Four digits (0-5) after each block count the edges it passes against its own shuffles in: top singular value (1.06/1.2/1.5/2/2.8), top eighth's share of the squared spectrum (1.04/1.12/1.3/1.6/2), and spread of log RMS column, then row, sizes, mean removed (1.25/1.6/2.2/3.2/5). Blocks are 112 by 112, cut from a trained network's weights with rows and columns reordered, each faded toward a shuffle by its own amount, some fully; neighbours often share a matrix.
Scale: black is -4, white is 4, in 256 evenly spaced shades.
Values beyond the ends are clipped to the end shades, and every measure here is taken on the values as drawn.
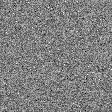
2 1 0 0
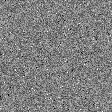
0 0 0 0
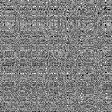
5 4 2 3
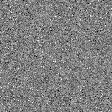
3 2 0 1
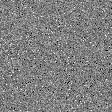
0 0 0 0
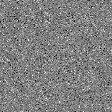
3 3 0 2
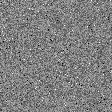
0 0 0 0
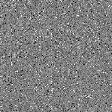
3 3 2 2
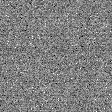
2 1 0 0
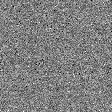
2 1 0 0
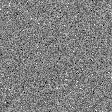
1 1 0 0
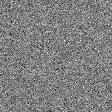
1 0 0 0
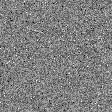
0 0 0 0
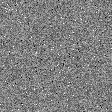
0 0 0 0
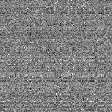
4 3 2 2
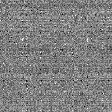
4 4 2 1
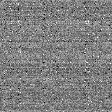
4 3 2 1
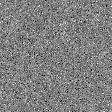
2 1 0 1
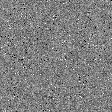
1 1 0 1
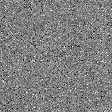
2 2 1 1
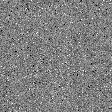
1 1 0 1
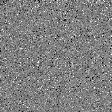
3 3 1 2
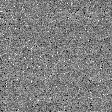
2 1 1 0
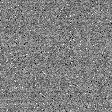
2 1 1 0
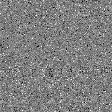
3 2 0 1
